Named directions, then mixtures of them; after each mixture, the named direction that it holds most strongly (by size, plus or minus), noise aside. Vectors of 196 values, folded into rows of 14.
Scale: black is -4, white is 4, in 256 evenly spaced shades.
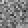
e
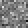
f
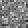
f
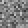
e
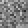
e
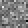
f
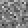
e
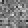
e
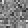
e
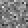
f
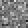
f
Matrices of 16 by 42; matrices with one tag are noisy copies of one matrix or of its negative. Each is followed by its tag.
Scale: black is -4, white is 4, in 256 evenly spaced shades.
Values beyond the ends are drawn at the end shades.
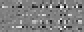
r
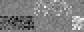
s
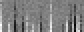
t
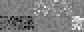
s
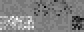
s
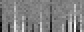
t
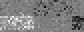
s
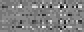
r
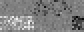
s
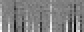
t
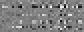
r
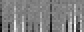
t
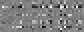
r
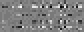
r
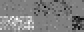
s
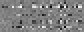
r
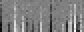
t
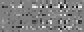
r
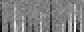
t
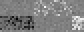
s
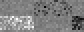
s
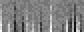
t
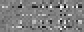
r
